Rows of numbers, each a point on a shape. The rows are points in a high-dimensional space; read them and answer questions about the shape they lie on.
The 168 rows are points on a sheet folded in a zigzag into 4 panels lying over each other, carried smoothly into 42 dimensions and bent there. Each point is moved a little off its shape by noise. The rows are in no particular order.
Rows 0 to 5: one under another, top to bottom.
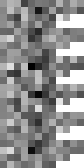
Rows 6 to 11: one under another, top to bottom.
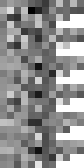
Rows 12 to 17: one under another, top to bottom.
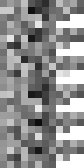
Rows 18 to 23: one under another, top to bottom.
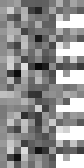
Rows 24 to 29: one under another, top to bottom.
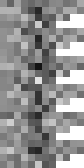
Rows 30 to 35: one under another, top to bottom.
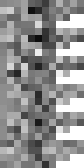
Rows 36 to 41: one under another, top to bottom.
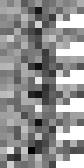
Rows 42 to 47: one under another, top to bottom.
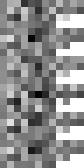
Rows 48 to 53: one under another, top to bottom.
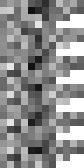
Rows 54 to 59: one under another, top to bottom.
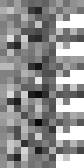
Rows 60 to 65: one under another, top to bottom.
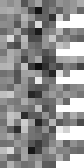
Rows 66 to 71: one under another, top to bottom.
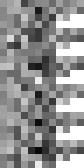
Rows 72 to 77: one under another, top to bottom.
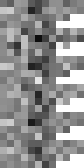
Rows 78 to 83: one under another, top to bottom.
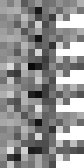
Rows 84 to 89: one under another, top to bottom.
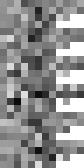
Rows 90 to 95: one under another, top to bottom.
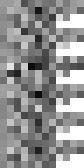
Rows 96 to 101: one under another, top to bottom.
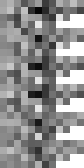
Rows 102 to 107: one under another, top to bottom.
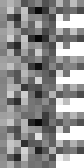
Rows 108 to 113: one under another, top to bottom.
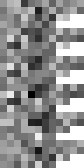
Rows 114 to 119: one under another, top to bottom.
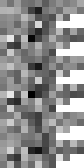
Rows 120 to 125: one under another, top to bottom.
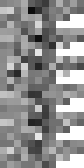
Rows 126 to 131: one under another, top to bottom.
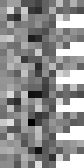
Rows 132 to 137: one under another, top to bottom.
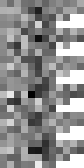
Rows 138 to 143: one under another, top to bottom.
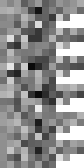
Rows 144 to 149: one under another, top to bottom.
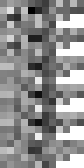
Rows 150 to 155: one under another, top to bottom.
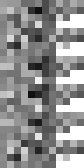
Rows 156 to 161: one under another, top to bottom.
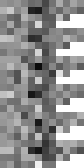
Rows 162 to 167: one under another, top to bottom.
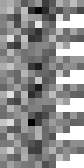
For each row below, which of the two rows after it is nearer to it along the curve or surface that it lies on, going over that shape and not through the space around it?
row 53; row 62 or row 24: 62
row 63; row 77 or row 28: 77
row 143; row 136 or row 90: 136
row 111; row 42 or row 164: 42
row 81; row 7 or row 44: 44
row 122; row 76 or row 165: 165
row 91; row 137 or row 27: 27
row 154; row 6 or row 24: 24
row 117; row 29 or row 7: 7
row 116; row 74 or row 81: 81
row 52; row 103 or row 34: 103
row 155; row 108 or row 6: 6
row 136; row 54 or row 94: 94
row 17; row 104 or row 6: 6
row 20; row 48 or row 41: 41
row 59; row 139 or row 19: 139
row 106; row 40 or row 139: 40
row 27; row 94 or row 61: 94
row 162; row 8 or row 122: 8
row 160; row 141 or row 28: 141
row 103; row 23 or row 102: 102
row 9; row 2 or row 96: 2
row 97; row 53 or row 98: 98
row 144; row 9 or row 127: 9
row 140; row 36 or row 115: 115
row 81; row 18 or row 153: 153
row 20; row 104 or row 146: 104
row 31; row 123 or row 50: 123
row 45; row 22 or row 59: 59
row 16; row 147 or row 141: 141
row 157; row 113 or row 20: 113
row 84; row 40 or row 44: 40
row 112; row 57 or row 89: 89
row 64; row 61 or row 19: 61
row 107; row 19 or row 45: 45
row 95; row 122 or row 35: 35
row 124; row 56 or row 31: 56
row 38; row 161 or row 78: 161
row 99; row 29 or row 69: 29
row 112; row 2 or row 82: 82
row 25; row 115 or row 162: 162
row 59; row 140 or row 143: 140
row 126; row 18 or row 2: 2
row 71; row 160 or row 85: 160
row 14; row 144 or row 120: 144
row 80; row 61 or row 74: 61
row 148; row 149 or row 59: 149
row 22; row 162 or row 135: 135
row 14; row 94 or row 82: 94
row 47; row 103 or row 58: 103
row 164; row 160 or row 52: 160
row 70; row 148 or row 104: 104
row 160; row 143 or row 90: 90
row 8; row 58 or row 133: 58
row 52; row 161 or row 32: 32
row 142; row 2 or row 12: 12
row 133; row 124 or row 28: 28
